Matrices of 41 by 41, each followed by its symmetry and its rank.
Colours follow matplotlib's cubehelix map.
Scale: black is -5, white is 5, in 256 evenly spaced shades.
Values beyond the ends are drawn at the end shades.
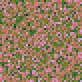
symmetric, full rank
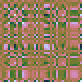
symmetric, rank two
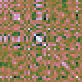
symmetric, rank five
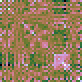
symmetric, rank five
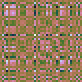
symmetric, rank two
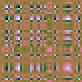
symmetric, rank two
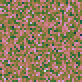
neither, full rank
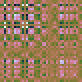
symmetric, rank two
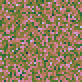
neither, full rank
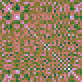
symmetric, rank five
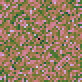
symmetric, full rank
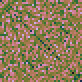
symmetric, full rank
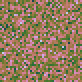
neither, full rank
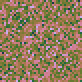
symmetric, full rank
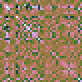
symmetric, rank five
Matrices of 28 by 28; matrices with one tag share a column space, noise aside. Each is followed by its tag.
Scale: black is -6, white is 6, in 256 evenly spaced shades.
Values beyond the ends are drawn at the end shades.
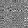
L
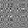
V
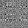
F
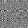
L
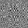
V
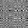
L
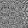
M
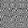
V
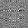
L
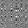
V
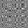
V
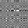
L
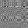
F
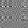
F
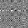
L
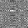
L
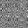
V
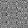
M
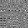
L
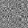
V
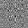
V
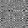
L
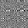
L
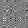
L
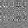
F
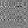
F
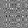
V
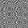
M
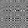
L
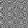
M
